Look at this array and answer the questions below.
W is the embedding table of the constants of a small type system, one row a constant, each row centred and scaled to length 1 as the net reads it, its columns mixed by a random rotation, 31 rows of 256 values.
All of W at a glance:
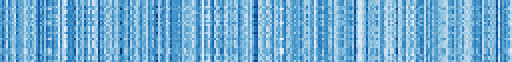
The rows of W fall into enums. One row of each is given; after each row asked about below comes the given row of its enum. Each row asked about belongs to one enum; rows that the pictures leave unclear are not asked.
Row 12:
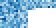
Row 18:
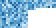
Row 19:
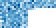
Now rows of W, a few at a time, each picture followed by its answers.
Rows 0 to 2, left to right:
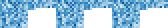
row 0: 18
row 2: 18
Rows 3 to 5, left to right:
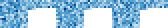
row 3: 12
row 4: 19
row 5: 18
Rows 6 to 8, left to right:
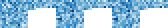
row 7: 12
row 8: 12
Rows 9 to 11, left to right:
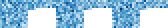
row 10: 12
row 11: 19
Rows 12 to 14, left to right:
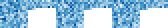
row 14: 18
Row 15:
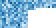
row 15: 18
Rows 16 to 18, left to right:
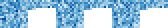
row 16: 12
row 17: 18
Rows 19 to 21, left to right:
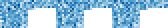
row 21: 18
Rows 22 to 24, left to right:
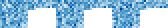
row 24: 19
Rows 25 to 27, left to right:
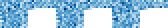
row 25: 19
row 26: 19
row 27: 12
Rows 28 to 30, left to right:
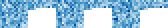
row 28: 18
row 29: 18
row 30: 12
